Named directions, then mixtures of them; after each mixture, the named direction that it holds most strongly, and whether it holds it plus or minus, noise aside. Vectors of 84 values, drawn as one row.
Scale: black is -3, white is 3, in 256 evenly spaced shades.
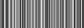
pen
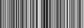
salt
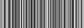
pen, minus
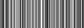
pen, plus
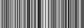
salt, minus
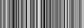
salt, plus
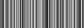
pen, plus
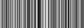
salt, minus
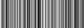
salt, minus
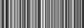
pen, plus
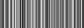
pen, plus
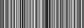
pen, plus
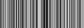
salt, plus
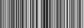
salt, plus
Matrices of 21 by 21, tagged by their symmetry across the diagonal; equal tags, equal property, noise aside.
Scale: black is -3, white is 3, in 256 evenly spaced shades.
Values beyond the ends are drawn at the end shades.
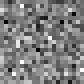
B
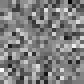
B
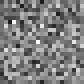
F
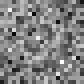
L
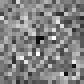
L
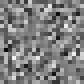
B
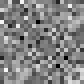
L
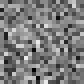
F
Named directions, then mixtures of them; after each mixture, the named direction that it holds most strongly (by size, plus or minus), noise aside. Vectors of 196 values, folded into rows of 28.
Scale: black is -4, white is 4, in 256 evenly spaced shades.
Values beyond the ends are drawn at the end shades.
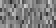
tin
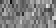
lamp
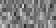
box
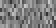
tin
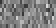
tin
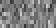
box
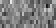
lamp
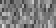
box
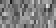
lamp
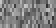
tin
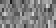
lamp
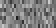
tin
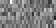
lamp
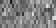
lamp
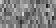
lamp
